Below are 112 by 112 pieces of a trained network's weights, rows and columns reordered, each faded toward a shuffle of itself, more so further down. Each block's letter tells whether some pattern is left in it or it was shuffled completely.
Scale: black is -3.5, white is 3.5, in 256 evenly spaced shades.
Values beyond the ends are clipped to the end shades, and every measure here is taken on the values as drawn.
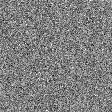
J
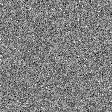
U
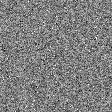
U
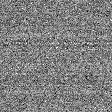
J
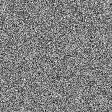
U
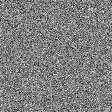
U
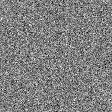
J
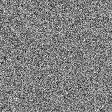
J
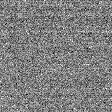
J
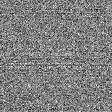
J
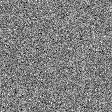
U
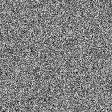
J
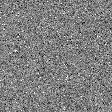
J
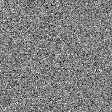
J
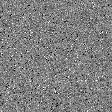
J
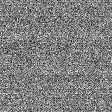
J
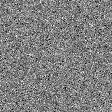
U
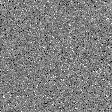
U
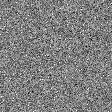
U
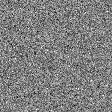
U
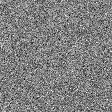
U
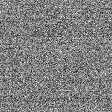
J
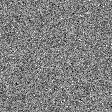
U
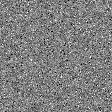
U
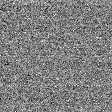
J
